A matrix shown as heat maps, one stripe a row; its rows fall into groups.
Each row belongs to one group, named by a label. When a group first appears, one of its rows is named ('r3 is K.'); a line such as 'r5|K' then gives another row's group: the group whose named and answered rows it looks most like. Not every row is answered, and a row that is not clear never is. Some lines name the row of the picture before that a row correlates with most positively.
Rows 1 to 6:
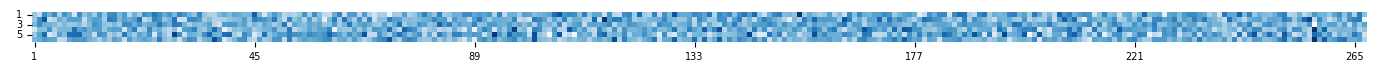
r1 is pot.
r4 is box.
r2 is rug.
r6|box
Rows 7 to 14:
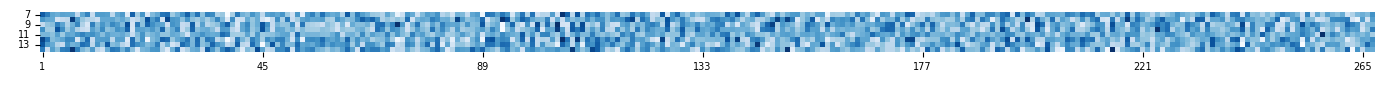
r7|pot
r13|pot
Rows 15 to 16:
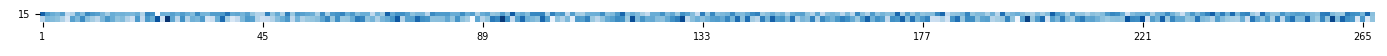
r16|box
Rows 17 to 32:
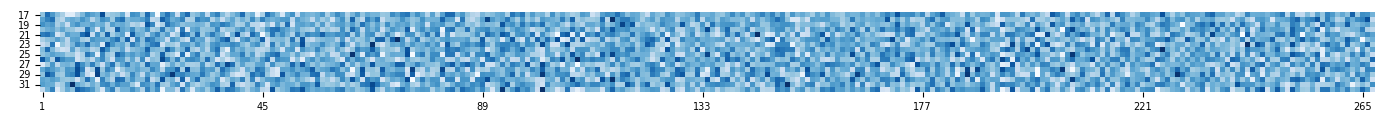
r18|rug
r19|box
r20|rug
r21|pot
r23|pot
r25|rug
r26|pot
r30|rug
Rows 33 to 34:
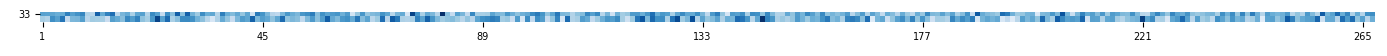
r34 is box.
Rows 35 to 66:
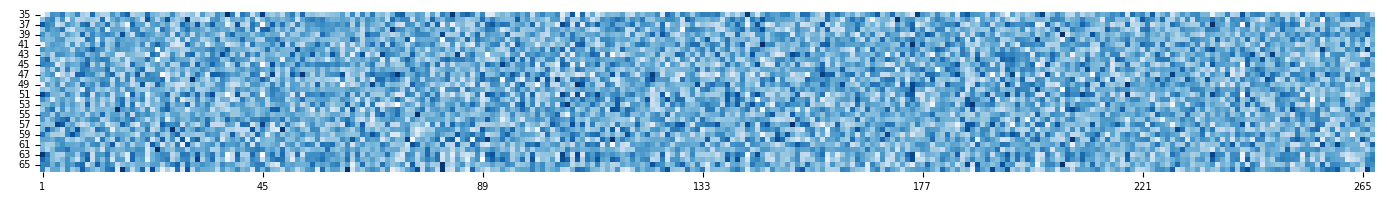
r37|pot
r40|rug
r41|box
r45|pot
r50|rug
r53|pot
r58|rug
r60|rug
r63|pot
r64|pot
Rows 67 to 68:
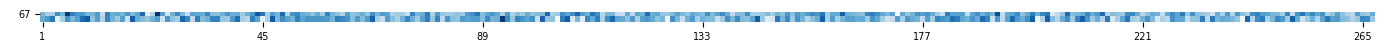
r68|pot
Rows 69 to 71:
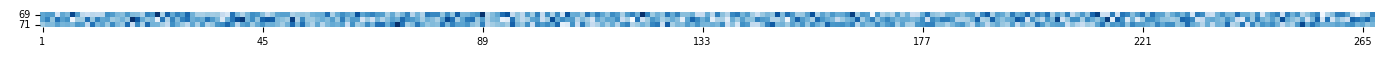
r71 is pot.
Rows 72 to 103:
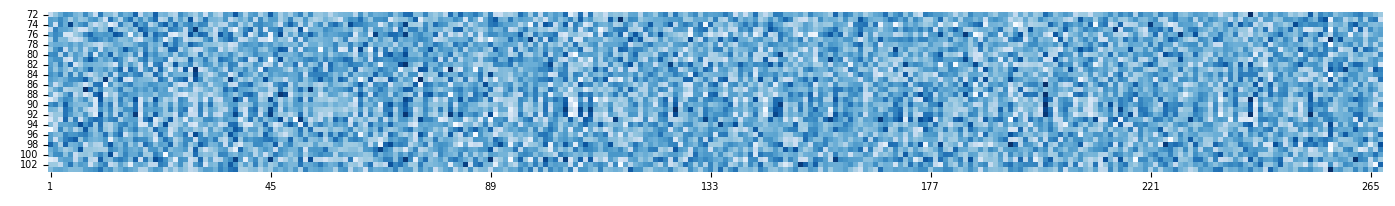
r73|rug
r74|box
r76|pot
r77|box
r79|rug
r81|pot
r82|box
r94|box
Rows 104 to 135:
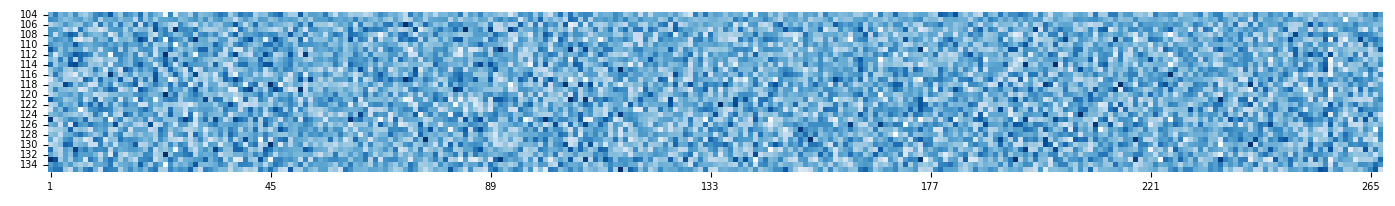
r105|pot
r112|box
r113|box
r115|rug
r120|box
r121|pot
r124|rug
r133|pot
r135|rug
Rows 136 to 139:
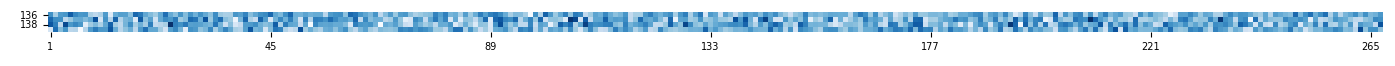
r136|box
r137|pot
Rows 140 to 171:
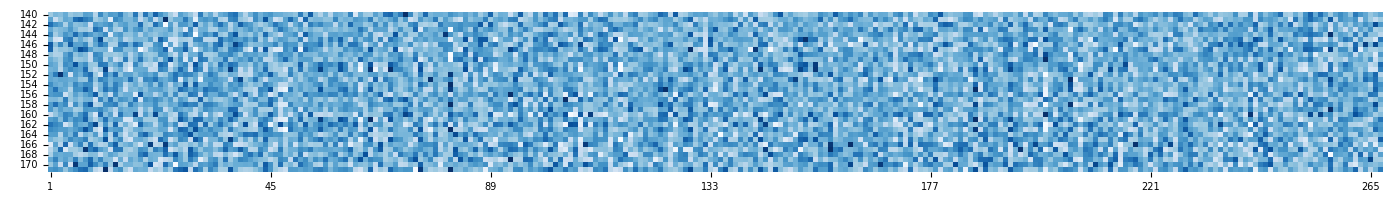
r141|box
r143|rug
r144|box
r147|box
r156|pot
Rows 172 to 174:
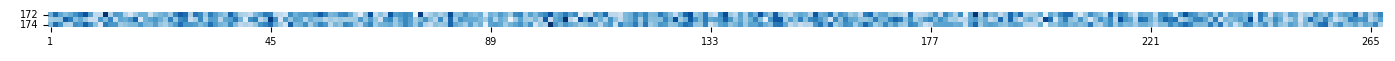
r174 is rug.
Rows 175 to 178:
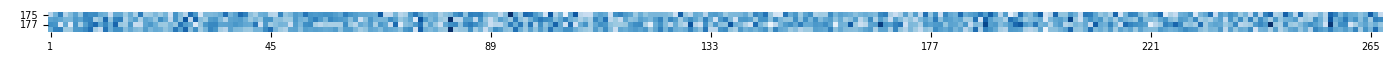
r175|pot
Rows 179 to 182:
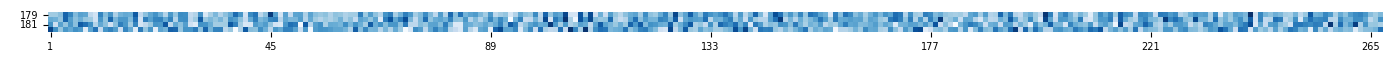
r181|box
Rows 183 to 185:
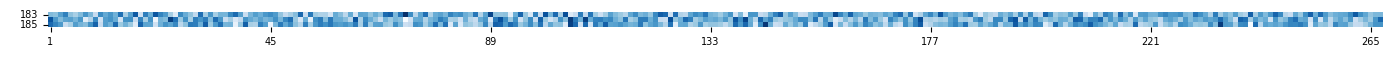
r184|pot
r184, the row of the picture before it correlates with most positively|182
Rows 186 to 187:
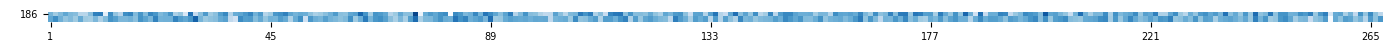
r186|rug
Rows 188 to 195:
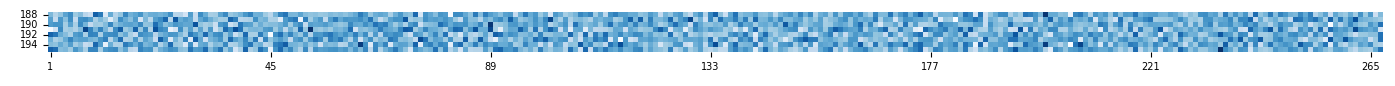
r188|rug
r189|box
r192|pot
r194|rug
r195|pot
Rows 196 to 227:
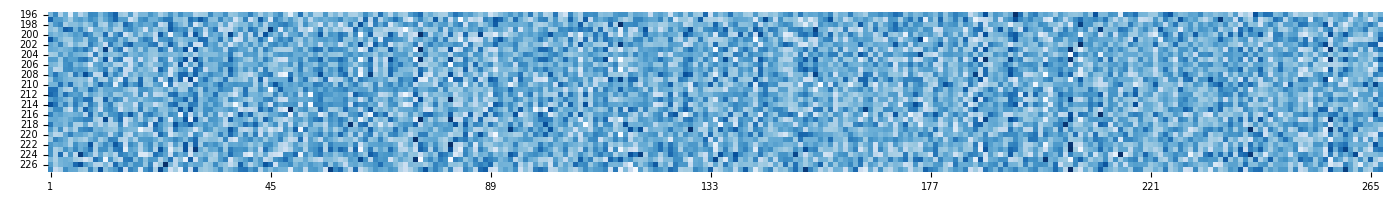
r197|pot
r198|rug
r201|pot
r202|rug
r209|rug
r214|pot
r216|rug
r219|box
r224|box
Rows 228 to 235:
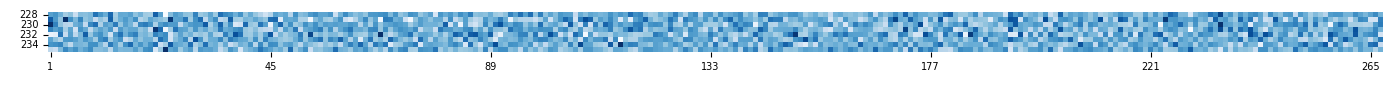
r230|pot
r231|box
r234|rug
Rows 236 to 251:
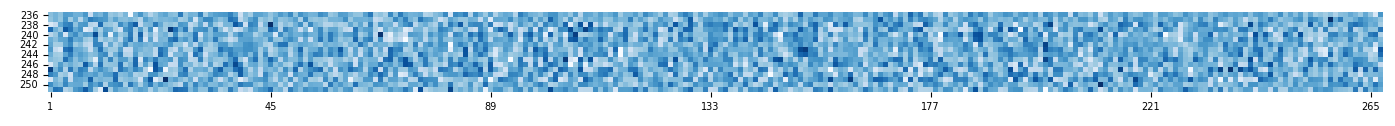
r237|box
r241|pot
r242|rug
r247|box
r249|box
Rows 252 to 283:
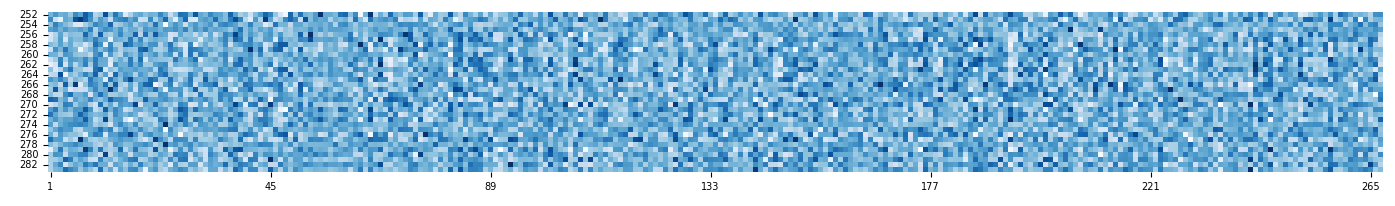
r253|box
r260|rug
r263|rug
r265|rug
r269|pot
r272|box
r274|box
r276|rug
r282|pot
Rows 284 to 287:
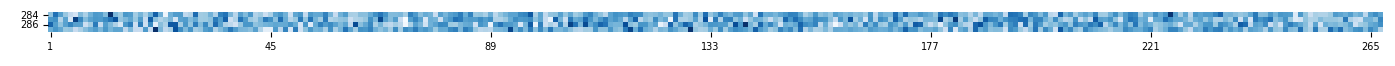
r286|pot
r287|box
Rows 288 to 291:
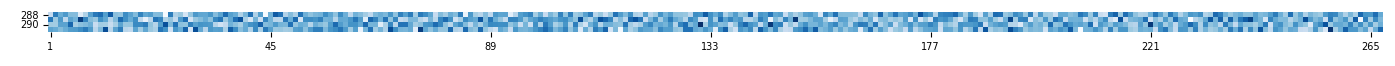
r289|box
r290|box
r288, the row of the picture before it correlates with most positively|284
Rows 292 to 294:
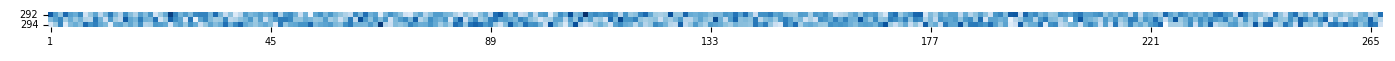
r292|pot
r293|rug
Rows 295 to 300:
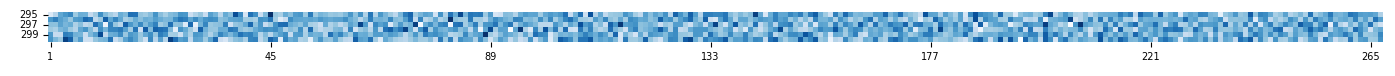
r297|rug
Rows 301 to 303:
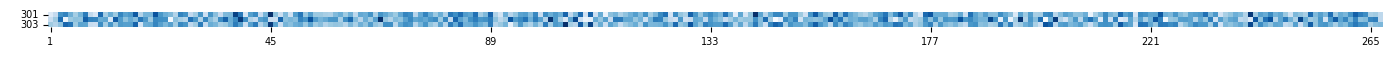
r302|pot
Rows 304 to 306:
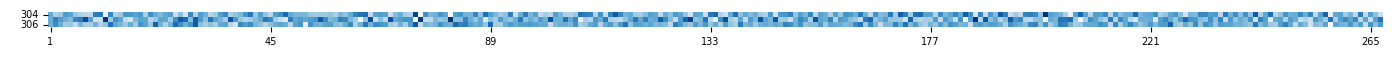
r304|rug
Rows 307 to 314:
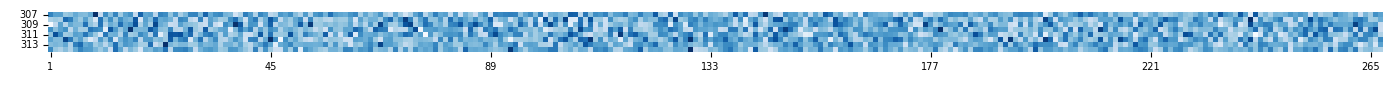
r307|pot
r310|rug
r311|rug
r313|box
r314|box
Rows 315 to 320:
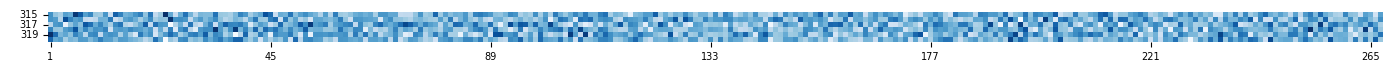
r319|pot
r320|box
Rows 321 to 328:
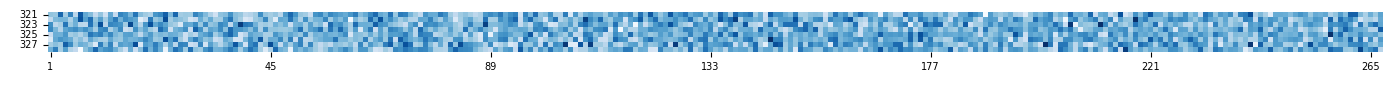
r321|box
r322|box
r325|box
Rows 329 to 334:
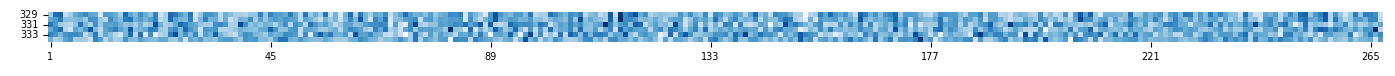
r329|rug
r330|rug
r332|rug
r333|pot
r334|rug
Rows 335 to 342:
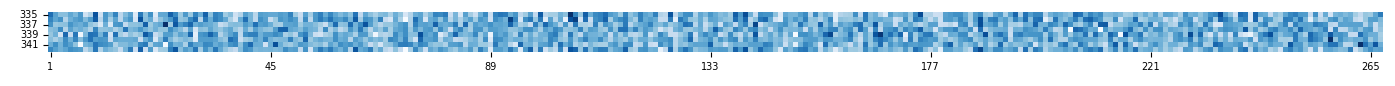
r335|pot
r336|pot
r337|box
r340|box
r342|pot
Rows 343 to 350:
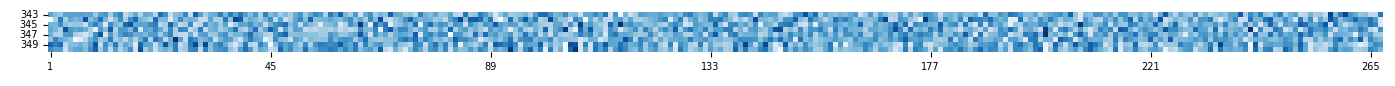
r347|rug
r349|pot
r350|pot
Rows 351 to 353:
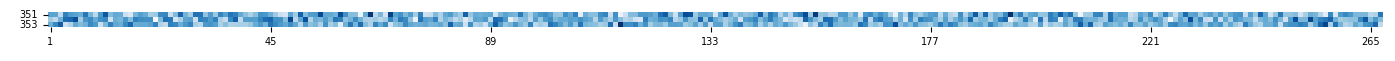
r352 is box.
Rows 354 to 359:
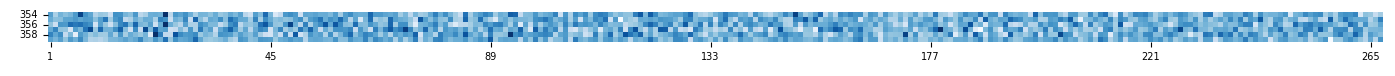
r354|box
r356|box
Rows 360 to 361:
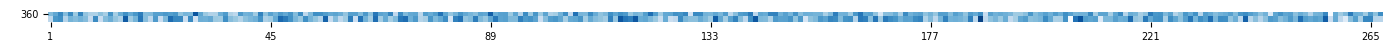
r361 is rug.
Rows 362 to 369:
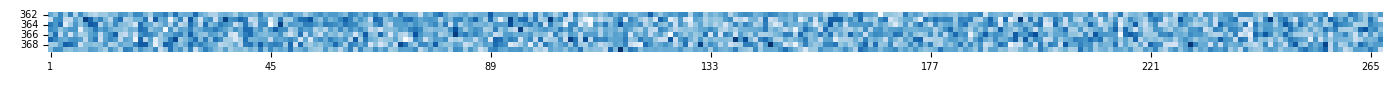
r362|box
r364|pot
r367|pot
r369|rug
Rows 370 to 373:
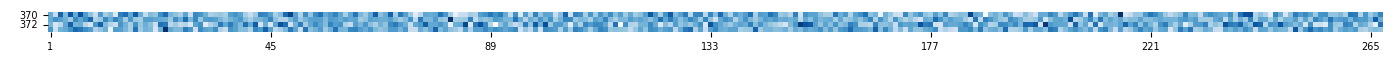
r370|box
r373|box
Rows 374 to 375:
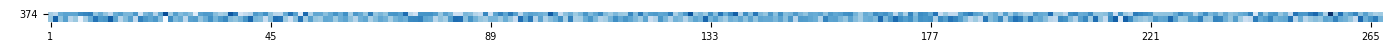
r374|box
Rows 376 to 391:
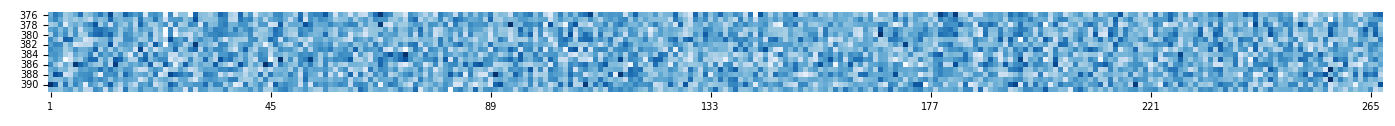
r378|pot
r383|pot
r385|pot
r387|box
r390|pot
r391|rug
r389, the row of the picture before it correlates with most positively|374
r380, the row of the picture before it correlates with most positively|375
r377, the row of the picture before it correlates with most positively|375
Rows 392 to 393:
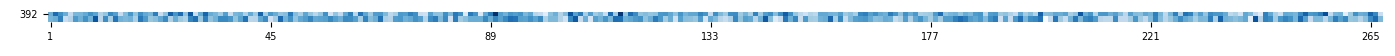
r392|rug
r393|pot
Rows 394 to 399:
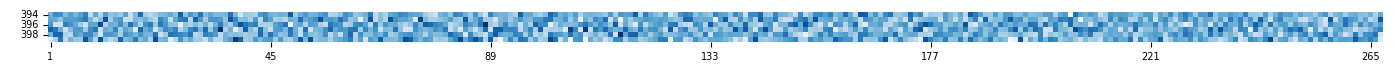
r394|rug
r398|rug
